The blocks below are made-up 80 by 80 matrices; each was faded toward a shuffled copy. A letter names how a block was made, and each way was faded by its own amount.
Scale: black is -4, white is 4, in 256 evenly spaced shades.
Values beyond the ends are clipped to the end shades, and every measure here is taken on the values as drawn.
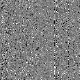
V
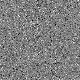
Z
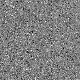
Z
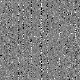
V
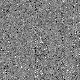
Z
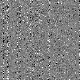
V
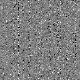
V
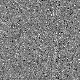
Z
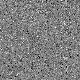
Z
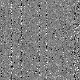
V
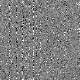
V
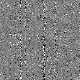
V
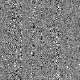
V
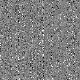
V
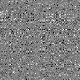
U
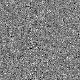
Z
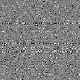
U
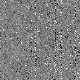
V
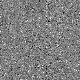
Z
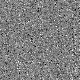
Z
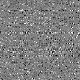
U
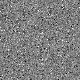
Z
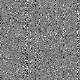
V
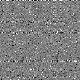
U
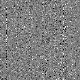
V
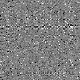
U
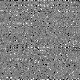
U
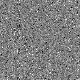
Z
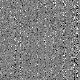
V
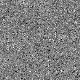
Z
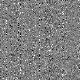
V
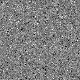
Z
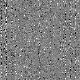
V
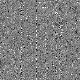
V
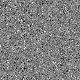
Z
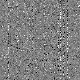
V
